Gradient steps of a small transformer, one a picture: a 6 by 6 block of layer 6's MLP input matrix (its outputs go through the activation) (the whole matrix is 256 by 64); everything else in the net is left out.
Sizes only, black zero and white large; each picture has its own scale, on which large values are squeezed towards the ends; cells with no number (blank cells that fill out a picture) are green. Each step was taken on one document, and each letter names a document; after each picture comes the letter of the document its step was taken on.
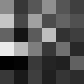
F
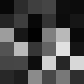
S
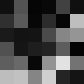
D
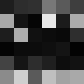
D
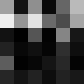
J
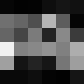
F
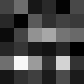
D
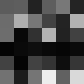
D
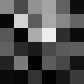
J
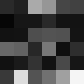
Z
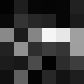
S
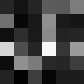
J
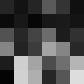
S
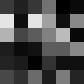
J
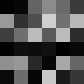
D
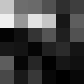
J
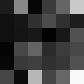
Z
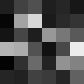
S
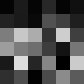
S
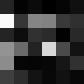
F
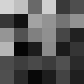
J
